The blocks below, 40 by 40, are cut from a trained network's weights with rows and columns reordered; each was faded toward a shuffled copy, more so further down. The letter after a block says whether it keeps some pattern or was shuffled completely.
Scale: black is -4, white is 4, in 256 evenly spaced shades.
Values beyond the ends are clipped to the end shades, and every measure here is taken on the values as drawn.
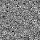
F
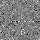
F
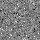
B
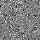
F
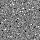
B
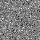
B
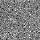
F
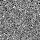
B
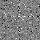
F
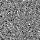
F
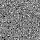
B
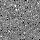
B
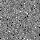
B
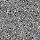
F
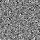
F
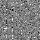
F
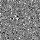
F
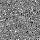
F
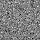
B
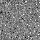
B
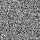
B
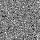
B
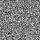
B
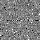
F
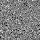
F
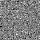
F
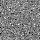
B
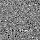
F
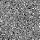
F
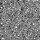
B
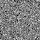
F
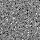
B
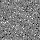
B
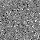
B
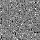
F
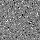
B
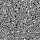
B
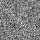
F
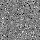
B
